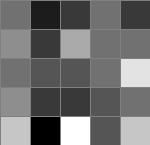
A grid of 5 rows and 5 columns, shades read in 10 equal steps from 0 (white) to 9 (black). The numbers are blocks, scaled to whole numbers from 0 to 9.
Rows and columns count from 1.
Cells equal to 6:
4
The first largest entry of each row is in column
2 2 2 2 2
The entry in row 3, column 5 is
1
